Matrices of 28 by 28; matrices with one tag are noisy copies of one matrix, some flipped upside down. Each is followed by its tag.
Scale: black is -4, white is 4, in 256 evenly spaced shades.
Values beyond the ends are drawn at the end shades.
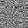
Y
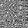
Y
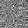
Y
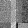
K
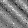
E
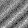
E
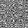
Y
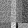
K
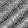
E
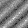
E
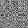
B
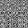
B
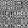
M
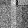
K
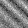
E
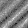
E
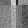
K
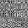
M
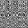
B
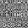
M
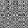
B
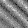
E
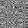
Y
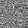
Y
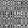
M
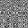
B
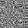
Y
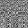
B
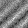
E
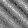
E
